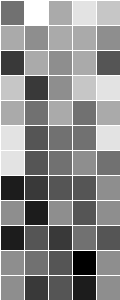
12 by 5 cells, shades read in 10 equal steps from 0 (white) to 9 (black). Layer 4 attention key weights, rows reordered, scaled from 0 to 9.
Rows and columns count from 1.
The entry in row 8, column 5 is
4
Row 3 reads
7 3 4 3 6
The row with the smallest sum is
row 1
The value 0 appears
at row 1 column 2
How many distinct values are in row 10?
4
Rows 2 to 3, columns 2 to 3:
4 3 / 3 4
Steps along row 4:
up down down down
